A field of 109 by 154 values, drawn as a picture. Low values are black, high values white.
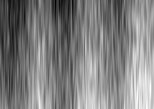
Ninth with the highest average: bottom right. Lone odd cells: none. Stripes: upright, repeating 3 times. Slope: up to the bottom right.
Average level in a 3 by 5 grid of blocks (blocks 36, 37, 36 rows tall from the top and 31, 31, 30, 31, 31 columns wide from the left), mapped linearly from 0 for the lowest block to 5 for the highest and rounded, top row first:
01123 | 12224 | 23335
